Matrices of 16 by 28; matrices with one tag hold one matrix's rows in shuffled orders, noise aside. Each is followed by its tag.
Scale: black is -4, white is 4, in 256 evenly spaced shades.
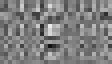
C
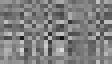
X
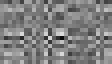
X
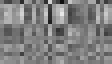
X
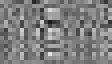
C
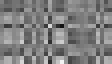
X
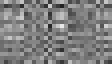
X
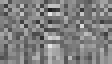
C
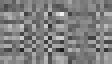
X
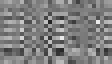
X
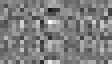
C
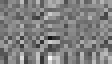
C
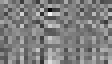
C
